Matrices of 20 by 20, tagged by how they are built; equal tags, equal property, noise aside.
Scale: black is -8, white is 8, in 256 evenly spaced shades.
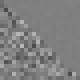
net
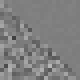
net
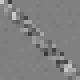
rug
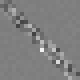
rug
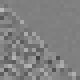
net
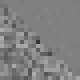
net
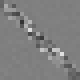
rug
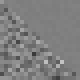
net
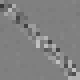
rug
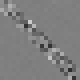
rug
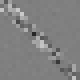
rug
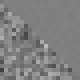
net
